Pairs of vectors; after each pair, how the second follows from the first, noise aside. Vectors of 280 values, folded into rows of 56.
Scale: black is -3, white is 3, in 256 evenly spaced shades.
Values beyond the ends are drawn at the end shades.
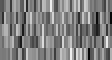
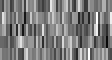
sign-scrambled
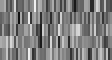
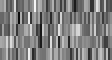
copied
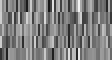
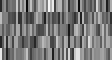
sign-scrambled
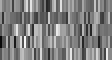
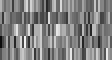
copied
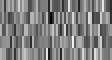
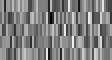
copied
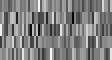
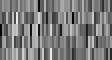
sign-scrambled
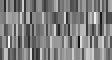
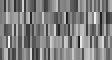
copied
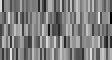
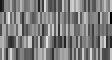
sign-scrambled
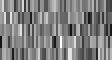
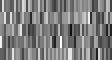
sign-scrambled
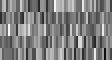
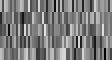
sign-scrambled
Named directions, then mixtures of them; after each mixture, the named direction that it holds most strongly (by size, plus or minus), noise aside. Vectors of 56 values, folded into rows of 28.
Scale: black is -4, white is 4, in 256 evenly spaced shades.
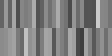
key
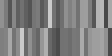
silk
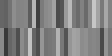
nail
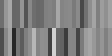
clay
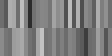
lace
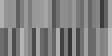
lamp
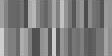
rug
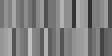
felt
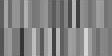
rug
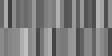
key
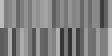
lamp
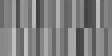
key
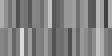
silk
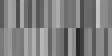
key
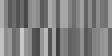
rug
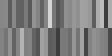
silk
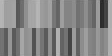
lamp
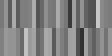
key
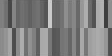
silk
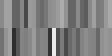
clay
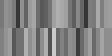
clay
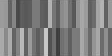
silk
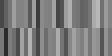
nail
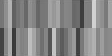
clay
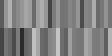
silk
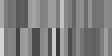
rug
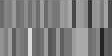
felt
